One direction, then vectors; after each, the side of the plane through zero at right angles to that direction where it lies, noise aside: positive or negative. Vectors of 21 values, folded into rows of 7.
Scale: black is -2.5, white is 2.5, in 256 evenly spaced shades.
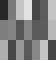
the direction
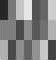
positive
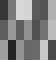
positive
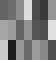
positive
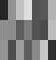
positive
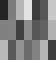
positive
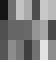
positive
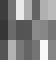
positive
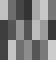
negative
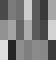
positive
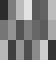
positive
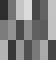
positive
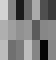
negative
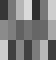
positive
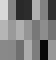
negative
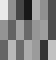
negative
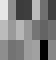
negative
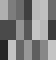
negative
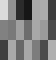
negative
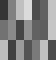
positive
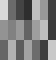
negative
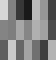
negative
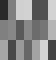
positive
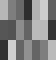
negative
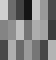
negative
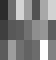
positive
